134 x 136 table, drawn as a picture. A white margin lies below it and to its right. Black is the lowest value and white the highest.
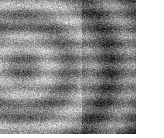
Stripes: horizontal, repeating 9 times. Seam: vertical, 60% of the way across, the left part higher. Rings: centred on the middle left. Histogram: bell-shaped.
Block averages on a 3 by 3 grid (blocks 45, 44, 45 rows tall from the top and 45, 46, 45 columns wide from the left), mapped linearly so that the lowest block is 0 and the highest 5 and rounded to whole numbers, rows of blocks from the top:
4 4 0 | 5 4 0 | 4 4 0
